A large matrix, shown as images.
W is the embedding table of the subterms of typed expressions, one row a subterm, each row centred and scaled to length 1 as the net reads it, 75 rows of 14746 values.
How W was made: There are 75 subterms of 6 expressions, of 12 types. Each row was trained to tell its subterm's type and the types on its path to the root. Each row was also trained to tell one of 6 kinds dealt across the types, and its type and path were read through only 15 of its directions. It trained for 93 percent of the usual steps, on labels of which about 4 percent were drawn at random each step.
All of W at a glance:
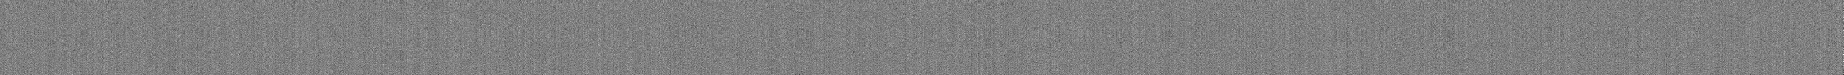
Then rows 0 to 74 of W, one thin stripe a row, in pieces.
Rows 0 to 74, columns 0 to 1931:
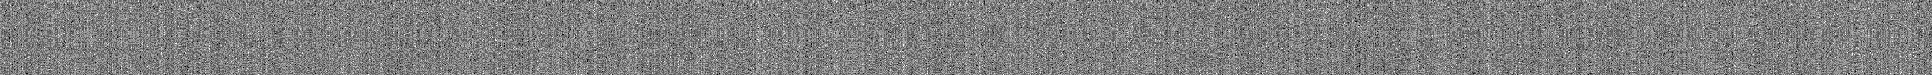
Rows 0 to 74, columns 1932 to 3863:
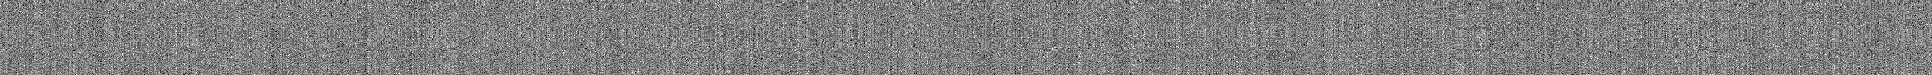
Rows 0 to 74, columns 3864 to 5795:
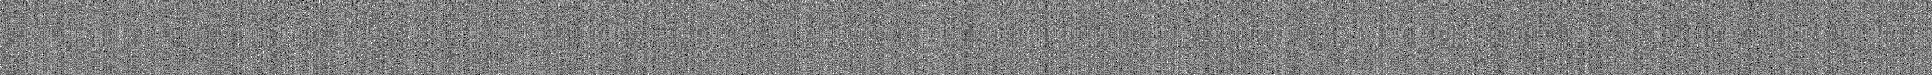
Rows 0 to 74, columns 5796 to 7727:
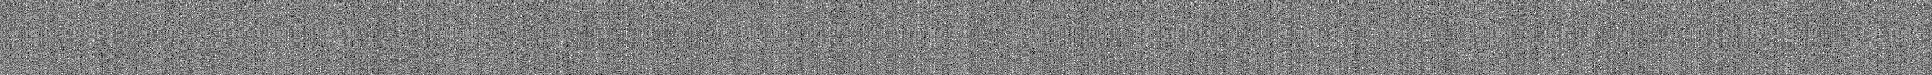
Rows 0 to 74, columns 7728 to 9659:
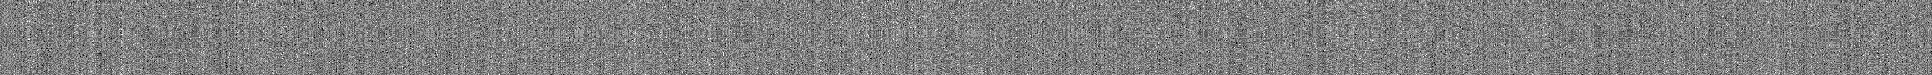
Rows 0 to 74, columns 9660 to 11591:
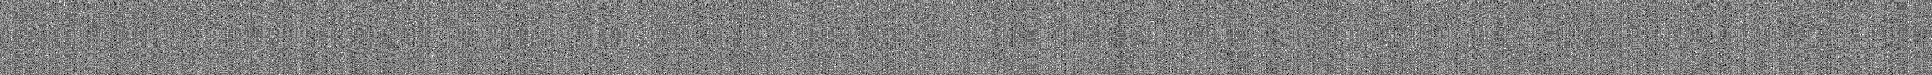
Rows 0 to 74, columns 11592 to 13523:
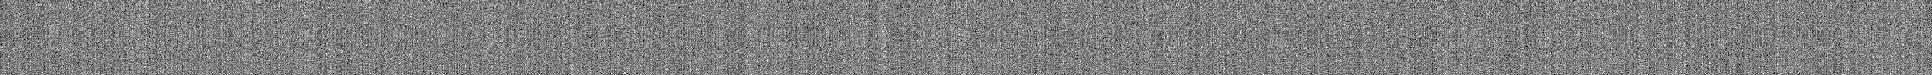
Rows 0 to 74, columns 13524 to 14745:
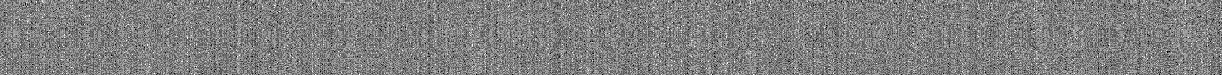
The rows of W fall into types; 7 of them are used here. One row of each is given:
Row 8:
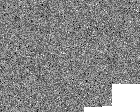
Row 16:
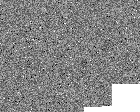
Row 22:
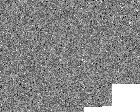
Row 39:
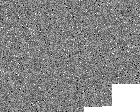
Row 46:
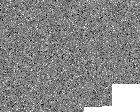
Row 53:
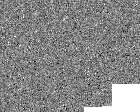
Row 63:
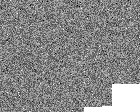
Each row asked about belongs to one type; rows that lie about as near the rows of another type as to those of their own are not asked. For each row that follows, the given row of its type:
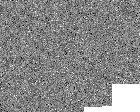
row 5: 39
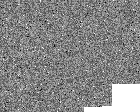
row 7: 39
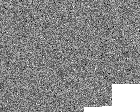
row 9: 39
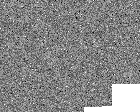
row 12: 16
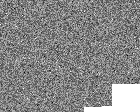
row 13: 63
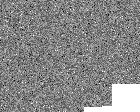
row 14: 8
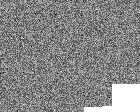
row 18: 8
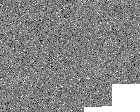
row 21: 46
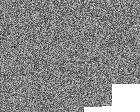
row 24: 53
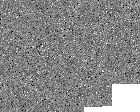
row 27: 46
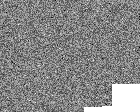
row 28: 46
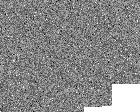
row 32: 39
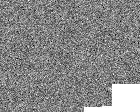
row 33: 63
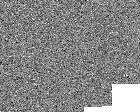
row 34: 39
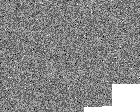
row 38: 8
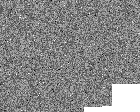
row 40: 39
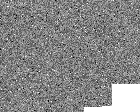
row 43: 16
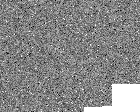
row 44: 8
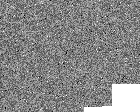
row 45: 8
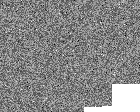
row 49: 46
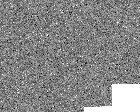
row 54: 8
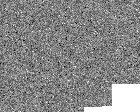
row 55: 8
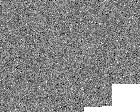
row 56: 16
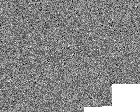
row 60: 63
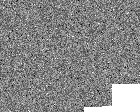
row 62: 53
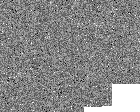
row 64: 53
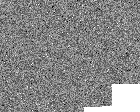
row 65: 16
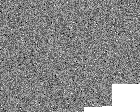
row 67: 8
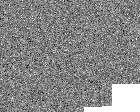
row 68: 39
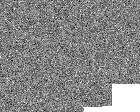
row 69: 53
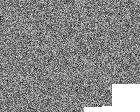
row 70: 63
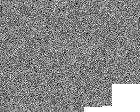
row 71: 16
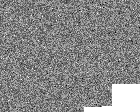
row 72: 63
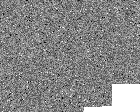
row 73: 39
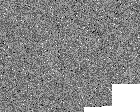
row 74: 16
